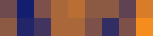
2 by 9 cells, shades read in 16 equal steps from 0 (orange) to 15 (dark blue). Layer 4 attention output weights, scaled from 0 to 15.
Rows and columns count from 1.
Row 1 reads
9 15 8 5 4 7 7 10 2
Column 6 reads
7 8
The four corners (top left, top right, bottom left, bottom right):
9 2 7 0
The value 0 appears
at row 2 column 9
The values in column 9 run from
0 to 2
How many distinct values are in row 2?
7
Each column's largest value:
9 15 12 5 5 8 13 10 2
